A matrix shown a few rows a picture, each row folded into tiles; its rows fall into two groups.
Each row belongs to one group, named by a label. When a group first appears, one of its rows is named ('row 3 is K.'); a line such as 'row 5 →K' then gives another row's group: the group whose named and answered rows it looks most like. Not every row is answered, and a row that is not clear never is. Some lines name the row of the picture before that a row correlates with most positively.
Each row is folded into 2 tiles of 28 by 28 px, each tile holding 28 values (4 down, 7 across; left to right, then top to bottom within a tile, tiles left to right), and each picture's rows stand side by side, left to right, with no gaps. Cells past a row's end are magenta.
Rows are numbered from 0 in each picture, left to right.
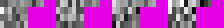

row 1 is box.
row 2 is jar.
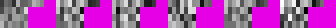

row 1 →jar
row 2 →jar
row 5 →jar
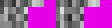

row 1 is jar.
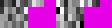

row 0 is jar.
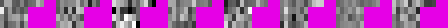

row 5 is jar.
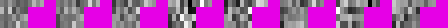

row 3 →box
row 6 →box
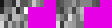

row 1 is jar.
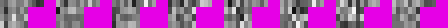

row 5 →box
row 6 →box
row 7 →jar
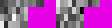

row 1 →jar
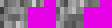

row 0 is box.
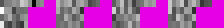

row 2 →box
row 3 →jar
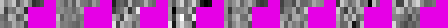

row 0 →jar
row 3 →jar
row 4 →jar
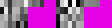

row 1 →box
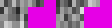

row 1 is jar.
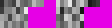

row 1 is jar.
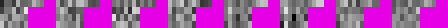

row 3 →jar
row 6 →box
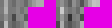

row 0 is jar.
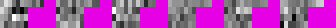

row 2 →box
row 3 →jar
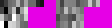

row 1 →box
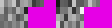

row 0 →jar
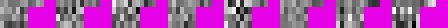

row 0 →box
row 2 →jar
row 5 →jar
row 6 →jar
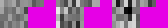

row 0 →jar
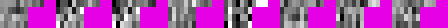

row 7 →box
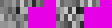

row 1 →box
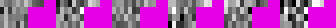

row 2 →box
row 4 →jar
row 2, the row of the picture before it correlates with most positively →1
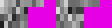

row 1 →box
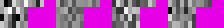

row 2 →box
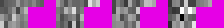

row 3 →box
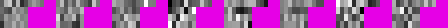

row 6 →jar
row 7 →box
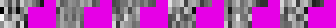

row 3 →jar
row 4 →jar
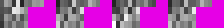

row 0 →box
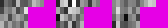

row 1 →box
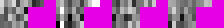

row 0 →jar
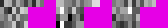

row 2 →box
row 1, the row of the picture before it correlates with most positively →3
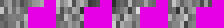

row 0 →box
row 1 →jar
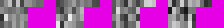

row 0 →box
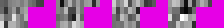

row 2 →jar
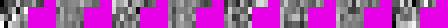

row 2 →jar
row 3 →jar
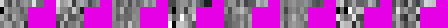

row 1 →jar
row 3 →jar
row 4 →box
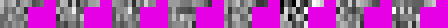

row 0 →jar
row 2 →box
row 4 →jar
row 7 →box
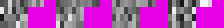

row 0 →box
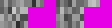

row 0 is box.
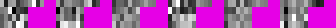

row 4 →box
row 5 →jar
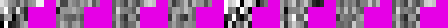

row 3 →box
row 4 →jar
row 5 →jar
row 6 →box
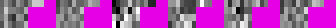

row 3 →box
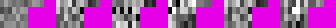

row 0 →box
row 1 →jar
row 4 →jar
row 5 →box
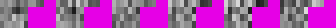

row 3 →jar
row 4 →jar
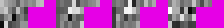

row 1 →box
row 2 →box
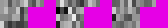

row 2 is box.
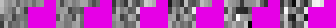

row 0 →jar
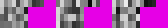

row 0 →jar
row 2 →jar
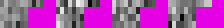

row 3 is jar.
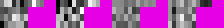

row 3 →jar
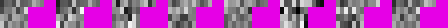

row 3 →box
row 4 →jar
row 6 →box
